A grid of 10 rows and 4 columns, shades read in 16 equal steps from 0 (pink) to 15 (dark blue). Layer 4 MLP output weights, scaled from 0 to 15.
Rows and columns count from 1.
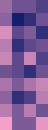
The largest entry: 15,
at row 2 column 2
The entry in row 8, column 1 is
7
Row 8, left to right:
7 13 11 4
